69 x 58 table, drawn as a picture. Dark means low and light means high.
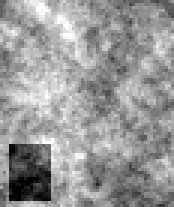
Overall the values sit about 60% of the way up the scale. In the bottom left lies a patch that is lower than the rest. Neither half mirrors the other. The bottom left is the ninth with the lowest average.
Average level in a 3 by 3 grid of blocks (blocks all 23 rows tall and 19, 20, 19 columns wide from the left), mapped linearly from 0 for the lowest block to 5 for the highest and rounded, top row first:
443
543
042
